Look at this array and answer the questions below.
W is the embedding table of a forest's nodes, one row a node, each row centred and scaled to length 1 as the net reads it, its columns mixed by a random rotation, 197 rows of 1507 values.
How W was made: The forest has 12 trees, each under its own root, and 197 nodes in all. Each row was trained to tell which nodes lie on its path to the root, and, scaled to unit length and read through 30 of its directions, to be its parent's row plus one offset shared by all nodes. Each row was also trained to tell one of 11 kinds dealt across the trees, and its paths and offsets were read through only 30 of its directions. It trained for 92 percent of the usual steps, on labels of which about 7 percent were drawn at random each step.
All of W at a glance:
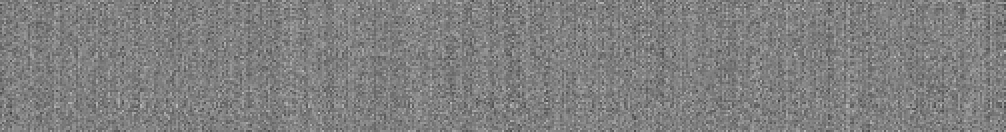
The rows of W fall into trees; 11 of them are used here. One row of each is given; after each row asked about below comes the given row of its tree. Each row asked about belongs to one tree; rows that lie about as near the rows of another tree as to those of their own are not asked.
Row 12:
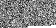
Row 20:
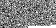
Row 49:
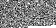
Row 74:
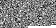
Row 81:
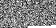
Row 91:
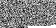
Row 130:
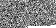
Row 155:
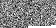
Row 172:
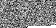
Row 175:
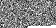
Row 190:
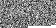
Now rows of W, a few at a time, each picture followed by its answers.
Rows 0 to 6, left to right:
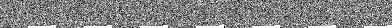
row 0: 155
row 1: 175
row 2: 91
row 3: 12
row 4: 12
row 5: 20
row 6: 74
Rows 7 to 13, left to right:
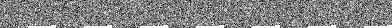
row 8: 49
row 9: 91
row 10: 155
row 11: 172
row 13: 81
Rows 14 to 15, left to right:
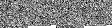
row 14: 49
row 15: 49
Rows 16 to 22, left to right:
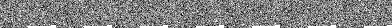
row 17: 91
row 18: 74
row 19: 172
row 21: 12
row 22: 91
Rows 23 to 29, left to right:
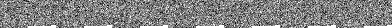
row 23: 172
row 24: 20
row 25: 155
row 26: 155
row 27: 130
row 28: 175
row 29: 12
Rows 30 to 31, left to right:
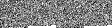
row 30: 12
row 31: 91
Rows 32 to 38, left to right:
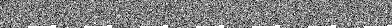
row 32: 74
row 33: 155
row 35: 74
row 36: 74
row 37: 172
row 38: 12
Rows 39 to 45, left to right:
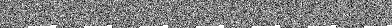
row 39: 74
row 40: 155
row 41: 12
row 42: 20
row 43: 172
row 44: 91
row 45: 12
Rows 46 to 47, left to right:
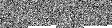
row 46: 155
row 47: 81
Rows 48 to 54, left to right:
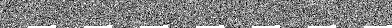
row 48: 49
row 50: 130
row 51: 190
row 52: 130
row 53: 49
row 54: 74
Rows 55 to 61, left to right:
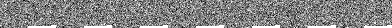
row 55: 172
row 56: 155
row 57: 91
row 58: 20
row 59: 20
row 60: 172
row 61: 155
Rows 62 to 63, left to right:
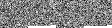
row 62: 20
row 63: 49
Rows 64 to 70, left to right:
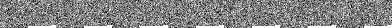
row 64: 91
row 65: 91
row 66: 12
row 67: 91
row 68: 20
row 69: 175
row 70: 74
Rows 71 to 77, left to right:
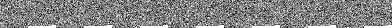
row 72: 172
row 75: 49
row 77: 20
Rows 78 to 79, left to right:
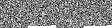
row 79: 175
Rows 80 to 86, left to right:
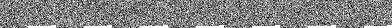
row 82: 175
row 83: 155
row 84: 12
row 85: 81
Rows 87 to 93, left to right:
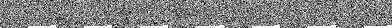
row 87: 190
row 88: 190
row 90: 49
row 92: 172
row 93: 12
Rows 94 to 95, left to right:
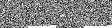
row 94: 74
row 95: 155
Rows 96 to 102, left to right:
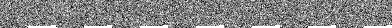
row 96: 155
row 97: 190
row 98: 49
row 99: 155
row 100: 81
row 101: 172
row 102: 49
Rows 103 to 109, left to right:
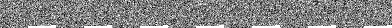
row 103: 190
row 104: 74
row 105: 155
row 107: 155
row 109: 172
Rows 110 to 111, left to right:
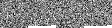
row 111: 74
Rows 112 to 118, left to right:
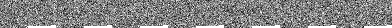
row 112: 155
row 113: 91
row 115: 130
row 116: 49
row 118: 20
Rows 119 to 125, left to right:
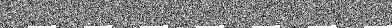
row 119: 91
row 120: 20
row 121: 12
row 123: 74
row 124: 12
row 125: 190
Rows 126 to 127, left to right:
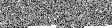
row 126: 81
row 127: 20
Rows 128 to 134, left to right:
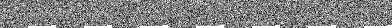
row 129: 74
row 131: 190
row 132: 190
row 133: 74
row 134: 20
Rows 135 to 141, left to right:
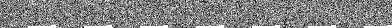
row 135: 12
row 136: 20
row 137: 190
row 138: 74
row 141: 74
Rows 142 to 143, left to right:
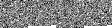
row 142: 155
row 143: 91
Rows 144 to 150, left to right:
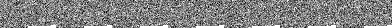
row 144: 172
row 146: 155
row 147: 155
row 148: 130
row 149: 12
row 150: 74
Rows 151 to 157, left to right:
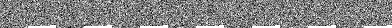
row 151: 74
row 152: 12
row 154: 155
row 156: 74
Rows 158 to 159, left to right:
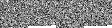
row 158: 12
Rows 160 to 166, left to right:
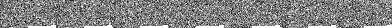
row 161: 49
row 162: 190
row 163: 175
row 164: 91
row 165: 190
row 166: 130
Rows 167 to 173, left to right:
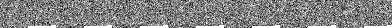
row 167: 81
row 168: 20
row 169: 12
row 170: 130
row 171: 172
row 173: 20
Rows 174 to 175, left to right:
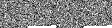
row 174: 172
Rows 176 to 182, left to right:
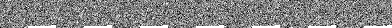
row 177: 12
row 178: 74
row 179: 91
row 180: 20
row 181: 155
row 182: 175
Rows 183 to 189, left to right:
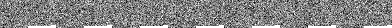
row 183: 20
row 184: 12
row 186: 74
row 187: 49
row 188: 91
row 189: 91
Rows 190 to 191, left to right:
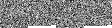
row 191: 12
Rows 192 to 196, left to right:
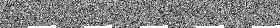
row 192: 130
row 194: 81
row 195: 49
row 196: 91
